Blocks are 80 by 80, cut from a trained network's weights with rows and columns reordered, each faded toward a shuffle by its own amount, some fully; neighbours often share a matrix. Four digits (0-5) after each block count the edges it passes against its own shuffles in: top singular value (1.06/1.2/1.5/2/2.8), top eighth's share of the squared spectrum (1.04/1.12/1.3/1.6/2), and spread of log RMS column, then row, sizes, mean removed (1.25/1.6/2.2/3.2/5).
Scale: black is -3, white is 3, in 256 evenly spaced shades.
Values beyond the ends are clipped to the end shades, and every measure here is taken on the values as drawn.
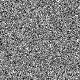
2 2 1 0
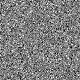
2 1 1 0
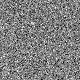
0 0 0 0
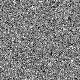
0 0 0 0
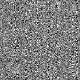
3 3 3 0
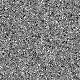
0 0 0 0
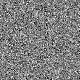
2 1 1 0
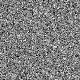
2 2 1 0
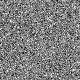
0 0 0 0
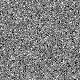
0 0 0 0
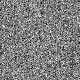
1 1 0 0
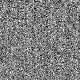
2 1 0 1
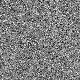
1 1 0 0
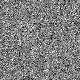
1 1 0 0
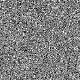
2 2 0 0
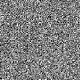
3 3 1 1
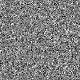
2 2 0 2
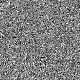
1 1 0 1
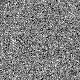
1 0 0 0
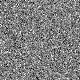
2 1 1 0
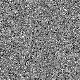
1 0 1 0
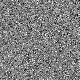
1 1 0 0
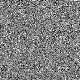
1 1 0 1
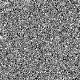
1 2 0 2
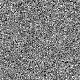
2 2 0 0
